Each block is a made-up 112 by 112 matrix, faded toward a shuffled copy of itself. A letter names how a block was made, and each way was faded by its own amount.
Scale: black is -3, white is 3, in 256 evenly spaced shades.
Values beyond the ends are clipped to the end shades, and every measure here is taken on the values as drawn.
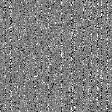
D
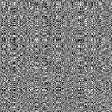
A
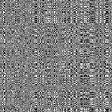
A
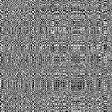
A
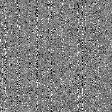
D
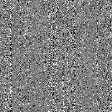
D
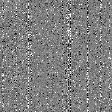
D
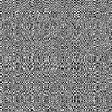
A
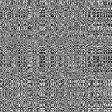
A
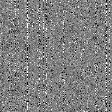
D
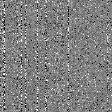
D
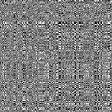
A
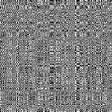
A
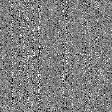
D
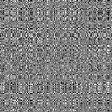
A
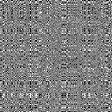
A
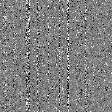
D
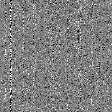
D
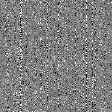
D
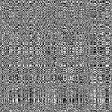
A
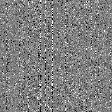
D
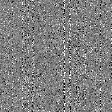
D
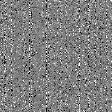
D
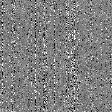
D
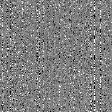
D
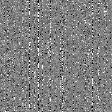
D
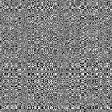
A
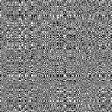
A
